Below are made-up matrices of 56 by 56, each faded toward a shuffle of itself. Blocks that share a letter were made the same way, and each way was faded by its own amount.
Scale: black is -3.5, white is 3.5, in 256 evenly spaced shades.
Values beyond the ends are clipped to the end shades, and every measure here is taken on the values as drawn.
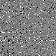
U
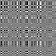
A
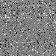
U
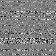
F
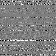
F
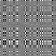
A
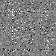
U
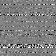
F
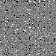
U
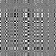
A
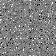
U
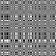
A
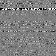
F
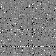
U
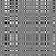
A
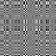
A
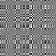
A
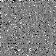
U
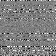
F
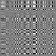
A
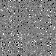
U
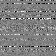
F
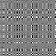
A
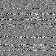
F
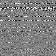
F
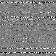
F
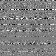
F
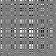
A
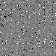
U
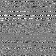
F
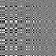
A
